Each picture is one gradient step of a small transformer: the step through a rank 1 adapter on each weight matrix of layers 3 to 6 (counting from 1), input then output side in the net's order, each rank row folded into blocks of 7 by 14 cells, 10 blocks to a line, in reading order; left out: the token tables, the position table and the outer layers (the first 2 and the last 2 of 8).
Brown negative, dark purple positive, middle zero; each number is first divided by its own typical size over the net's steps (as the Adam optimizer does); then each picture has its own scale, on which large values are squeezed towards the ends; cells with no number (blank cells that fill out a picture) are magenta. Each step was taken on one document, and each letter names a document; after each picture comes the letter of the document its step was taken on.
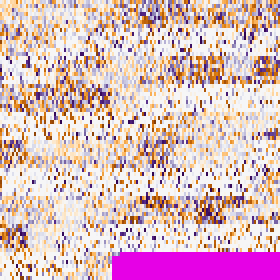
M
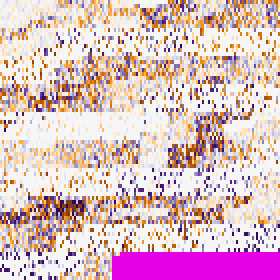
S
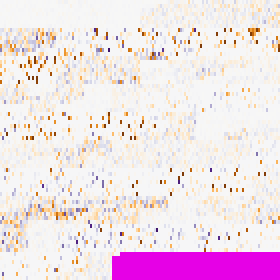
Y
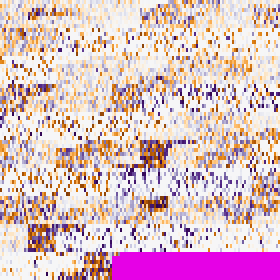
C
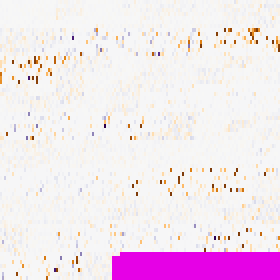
Y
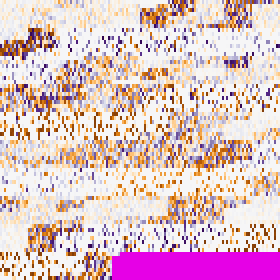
S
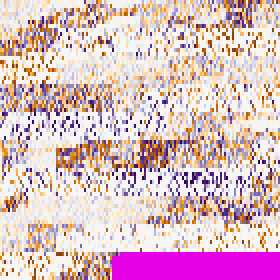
C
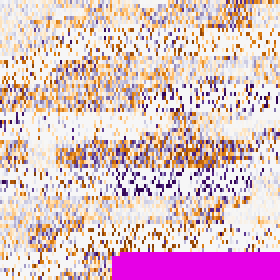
S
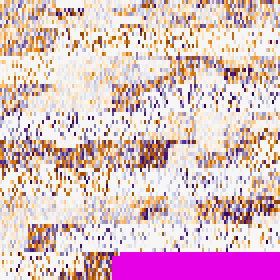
C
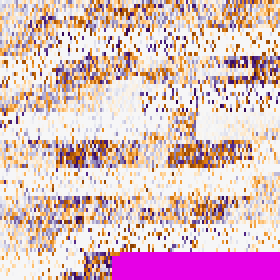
S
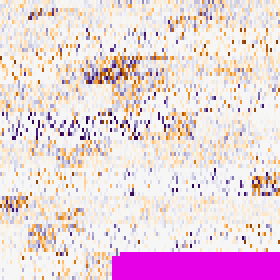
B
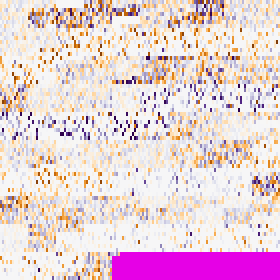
B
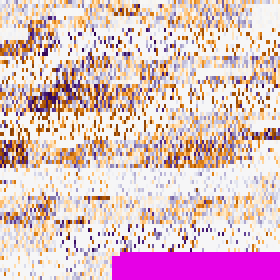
S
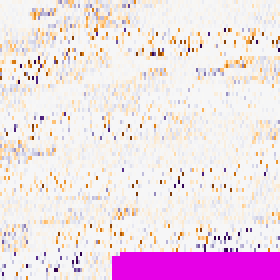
Y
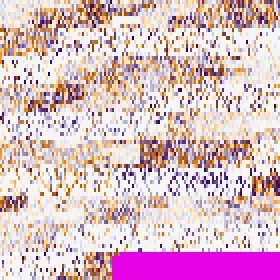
C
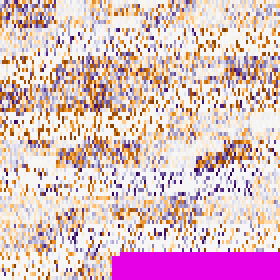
S
